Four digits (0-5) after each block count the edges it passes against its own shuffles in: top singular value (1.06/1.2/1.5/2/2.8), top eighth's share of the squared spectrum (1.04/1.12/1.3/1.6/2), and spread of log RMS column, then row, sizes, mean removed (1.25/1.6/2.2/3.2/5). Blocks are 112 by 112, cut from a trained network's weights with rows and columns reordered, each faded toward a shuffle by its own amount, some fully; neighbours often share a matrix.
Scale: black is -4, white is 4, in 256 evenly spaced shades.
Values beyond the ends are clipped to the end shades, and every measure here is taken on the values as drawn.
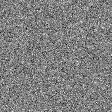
0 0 0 0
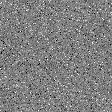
0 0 0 0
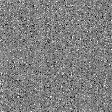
2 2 1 2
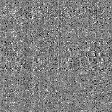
2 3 2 3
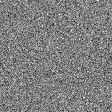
2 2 0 1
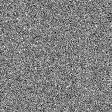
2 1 0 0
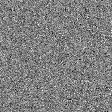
2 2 0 0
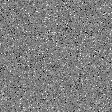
0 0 0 0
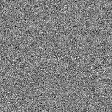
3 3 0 1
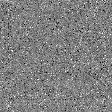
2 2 1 0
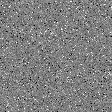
0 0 0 0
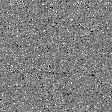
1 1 0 0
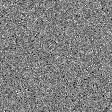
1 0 0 0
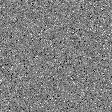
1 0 0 0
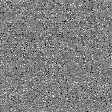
2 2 1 0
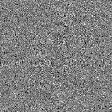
3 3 2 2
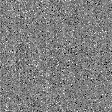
2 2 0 1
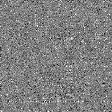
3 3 1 2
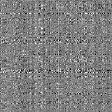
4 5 2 4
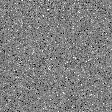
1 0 0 0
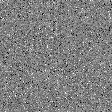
1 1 0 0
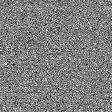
2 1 1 0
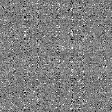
3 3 3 1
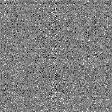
3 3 3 1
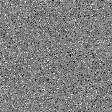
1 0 0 0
